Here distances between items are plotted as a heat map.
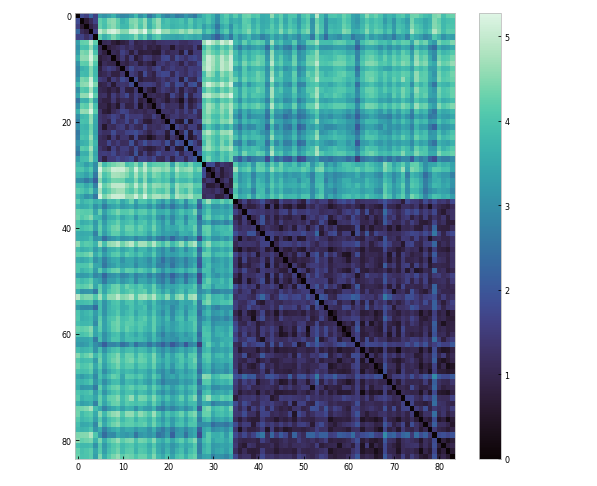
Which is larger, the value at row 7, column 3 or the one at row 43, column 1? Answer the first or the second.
the first
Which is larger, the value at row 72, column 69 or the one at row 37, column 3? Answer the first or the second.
the second
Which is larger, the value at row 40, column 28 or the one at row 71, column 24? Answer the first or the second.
the first
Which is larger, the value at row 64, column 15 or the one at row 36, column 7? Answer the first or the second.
the first
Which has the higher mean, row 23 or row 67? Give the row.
23
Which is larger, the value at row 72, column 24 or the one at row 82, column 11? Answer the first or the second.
the second
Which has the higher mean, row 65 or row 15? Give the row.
15
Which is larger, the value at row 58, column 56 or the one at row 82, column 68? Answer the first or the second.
the second
